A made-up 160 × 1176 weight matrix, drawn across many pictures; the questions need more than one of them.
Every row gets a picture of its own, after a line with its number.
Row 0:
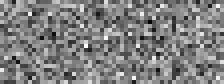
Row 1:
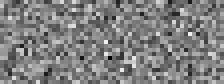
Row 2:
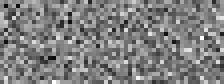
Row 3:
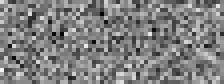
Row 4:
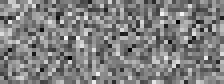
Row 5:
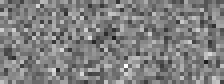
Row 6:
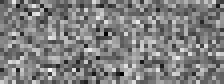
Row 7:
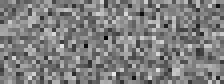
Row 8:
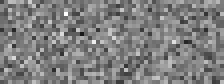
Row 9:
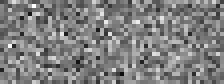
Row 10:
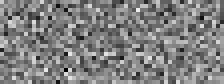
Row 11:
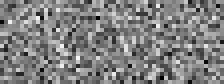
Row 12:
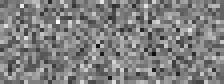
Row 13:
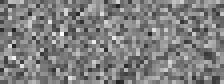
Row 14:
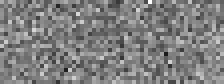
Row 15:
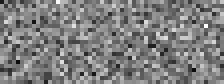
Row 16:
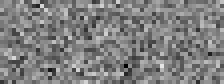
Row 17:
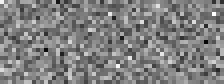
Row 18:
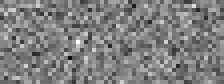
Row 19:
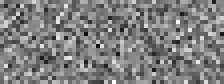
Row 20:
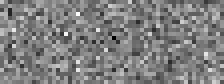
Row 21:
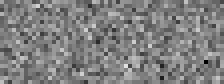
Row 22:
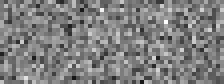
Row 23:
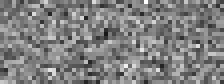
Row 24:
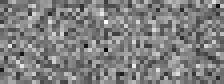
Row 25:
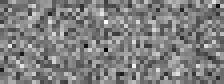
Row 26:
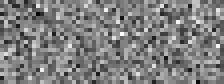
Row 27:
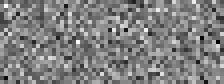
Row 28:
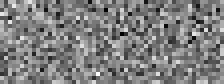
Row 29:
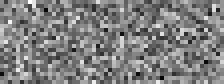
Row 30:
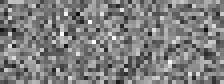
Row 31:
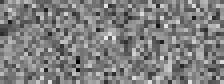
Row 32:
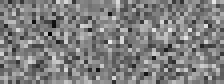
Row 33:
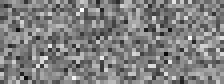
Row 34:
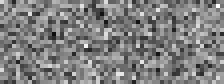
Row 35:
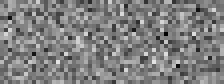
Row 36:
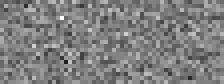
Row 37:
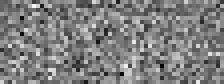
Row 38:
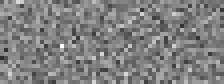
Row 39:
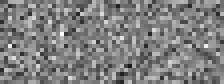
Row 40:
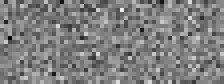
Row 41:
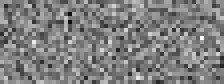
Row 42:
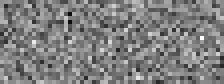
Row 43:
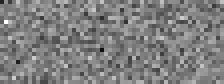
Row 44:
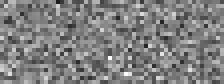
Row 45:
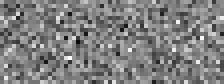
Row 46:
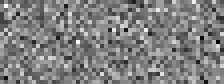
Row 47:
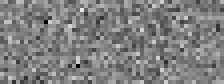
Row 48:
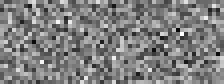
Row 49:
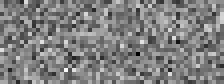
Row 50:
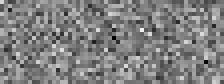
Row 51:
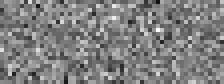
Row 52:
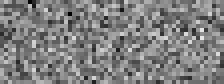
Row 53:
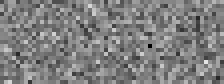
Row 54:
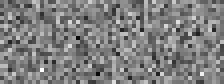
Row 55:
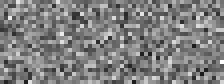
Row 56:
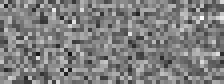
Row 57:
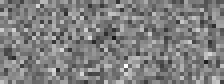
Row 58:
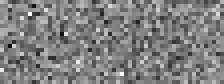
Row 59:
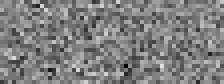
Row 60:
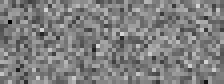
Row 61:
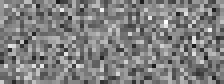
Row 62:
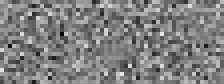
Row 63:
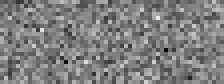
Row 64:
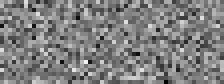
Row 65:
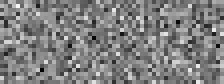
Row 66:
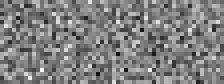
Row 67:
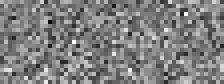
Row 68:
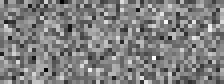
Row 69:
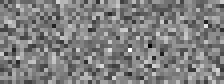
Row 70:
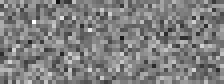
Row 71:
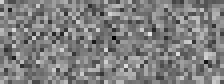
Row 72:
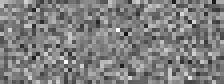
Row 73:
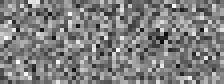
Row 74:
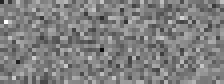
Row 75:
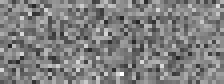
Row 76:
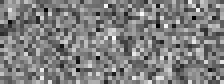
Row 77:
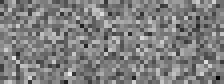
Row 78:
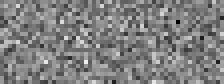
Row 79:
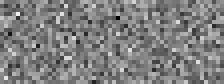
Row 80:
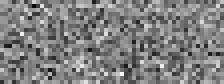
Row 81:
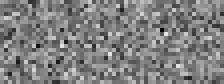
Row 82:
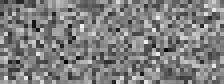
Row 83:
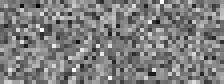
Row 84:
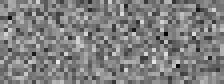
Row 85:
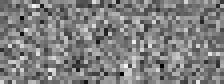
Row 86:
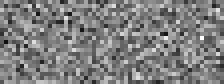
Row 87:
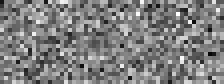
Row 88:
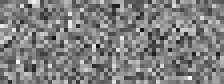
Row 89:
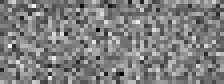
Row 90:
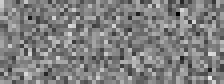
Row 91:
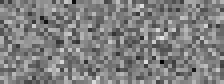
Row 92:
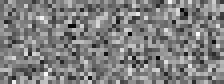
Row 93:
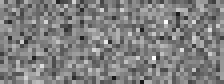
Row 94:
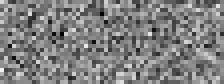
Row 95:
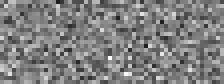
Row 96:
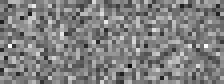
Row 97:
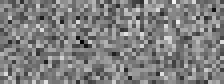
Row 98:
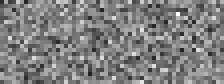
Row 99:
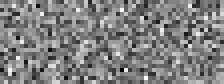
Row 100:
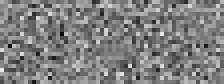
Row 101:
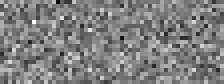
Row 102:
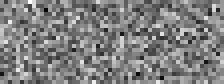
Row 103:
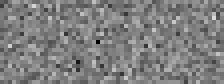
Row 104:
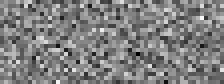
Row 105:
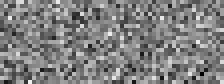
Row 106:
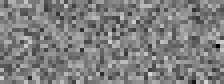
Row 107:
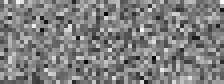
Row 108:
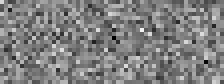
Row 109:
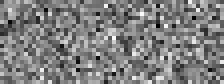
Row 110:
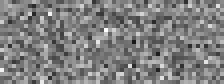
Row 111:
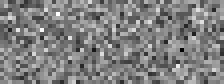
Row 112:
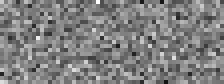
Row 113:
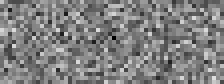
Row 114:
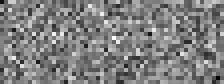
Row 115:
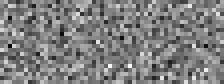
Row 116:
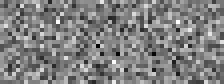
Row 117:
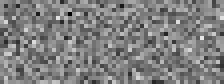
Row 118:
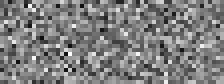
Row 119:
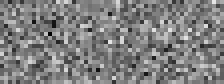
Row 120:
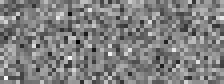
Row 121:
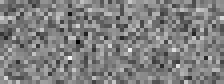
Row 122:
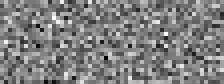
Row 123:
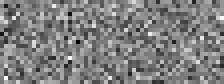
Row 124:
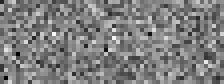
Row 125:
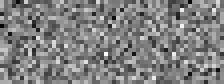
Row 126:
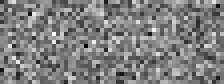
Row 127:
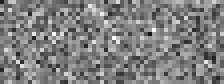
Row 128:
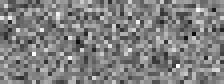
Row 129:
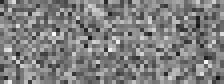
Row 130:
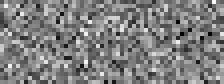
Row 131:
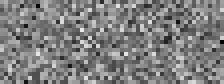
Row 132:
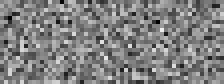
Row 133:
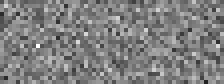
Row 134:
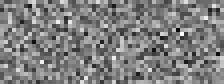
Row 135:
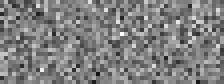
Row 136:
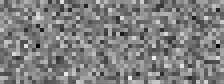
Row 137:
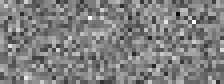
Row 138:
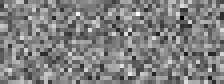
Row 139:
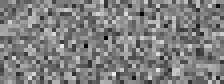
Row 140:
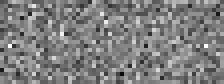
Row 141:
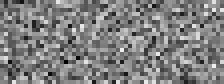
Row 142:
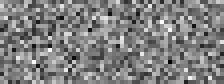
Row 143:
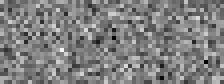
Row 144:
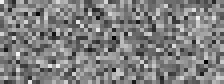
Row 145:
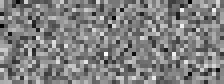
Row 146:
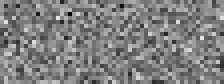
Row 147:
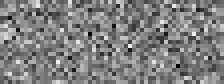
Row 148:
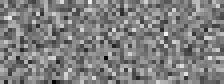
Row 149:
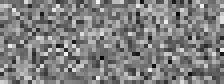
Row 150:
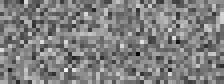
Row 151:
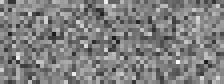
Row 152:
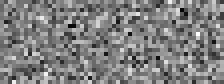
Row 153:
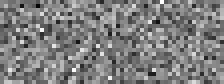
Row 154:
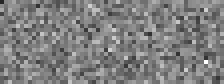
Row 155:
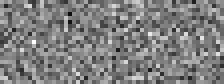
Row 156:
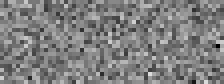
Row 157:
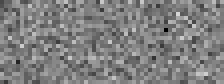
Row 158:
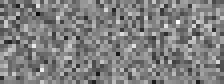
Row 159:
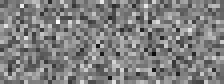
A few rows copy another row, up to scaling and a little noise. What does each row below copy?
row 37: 85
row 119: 32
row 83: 153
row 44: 95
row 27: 46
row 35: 84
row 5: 57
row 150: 49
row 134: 48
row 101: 70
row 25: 24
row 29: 102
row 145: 125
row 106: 156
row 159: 12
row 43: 74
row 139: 7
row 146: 117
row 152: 92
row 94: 3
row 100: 62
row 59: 16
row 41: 42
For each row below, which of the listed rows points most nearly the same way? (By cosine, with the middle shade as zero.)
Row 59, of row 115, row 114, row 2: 114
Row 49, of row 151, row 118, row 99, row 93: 93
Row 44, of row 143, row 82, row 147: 147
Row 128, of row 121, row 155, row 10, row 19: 121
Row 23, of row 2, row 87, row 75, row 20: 20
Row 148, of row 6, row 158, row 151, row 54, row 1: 54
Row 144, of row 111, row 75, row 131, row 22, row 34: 34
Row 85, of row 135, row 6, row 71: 6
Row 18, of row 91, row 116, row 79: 116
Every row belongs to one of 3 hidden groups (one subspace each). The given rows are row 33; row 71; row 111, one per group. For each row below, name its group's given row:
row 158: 111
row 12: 111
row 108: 71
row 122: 111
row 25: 71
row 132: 111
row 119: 33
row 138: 33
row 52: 111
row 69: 33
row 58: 71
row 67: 33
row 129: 71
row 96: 71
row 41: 111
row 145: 33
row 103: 71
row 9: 71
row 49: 33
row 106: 111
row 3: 71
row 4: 111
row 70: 33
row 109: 71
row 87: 33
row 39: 71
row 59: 71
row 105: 71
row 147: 111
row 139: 71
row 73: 111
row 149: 33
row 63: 33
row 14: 33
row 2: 111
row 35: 111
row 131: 111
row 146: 111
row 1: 33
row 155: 111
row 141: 33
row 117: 111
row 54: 111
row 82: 33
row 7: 71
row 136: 111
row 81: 111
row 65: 111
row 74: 33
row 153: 111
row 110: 71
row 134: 111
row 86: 111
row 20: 71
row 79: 111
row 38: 33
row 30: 71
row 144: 71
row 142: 33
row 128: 111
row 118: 33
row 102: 111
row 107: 33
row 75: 71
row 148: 111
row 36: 33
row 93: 33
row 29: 111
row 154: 71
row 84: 111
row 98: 33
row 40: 33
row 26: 111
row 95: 33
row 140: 71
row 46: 111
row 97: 111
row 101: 33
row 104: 33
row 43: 33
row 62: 71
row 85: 71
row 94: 71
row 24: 71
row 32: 33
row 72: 33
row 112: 33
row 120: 111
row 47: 33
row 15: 33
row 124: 71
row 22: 33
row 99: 111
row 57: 71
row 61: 33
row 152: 33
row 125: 33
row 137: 33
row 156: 111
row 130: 111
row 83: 111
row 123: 111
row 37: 71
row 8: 71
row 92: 33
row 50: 71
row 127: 71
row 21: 71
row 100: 71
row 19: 111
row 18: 111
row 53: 71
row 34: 71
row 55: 71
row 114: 71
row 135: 111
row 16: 71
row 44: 33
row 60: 111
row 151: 71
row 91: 33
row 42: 111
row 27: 111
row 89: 71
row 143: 71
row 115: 71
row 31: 71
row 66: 111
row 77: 71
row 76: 71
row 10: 33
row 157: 33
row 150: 33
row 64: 33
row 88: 111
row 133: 111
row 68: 33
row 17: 33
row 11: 71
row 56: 33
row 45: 111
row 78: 111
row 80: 71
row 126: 71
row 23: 71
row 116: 111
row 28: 111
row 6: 71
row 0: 71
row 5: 71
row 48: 111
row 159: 111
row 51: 111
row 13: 71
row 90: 33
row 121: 111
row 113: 71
